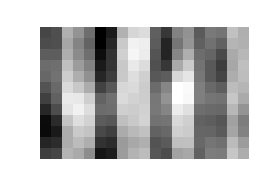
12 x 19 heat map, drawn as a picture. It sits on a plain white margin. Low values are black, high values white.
The ninth with the highest average is the centre. Upright stripes repeat 4 times across the table. The ninth with the lowest average is the top left.
